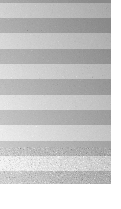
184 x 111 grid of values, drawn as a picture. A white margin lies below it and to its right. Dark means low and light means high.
The ninth with the lowest average is the top right. A horizontal seam about 80% of the way down splits the table, and the top part is calmer. The ninth with the highest average is the bottom left. There is an overall slope up to the bottom left. Stripes running across repeat 6 times from top to bottom.
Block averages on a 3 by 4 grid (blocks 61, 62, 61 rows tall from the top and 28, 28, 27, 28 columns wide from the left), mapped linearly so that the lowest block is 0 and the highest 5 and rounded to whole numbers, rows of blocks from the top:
3210
4321
5432
